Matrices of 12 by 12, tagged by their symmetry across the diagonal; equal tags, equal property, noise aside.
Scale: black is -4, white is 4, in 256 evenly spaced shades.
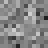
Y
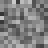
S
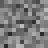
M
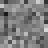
M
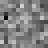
M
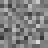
S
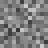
S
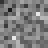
Y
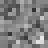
Y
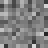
S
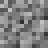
Y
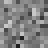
M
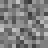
S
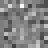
M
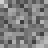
Y
